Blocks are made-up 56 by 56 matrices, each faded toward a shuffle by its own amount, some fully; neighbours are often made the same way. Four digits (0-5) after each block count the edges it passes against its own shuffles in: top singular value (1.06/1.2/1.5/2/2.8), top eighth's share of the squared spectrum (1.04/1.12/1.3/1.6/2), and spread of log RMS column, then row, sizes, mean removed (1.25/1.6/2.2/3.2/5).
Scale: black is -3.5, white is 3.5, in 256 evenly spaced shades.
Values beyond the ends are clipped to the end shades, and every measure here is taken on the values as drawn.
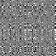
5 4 3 3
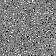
1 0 0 0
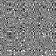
4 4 2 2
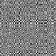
5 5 3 3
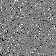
2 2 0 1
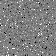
0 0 0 0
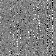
2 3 3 0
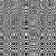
5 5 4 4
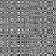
5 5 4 3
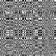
5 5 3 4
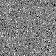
2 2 0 0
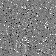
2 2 0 0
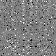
3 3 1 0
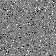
0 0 0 0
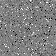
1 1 0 0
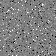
0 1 0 0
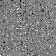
3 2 1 1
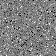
0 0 0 0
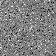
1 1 0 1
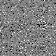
3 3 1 1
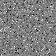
0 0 0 0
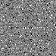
3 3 0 1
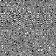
4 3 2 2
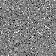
3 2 0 1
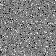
1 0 0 0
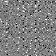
4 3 2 1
